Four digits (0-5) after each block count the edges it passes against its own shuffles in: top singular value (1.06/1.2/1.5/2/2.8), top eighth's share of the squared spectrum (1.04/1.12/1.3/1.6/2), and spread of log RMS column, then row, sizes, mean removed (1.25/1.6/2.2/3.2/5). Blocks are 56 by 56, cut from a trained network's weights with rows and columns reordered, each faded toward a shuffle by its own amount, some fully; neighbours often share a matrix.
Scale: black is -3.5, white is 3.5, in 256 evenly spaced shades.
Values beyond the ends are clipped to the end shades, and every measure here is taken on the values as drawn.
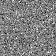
0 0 0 0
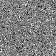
0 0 0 0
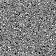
0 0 0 0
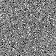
0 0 0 0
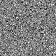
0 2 0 0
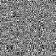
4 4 3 2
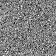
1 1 0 0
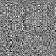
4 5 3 2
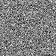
0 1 0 0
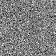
2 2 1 0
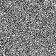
0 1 0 0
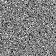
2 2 0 0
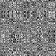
4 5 3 3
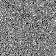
1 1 0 0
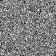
1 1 0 0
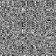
4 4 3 2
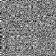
4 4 2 2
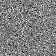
1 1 0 0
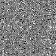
3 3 2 2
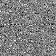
2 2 0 1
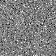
1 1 0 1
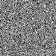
2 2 1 1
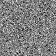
1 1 0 0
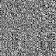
3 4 3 1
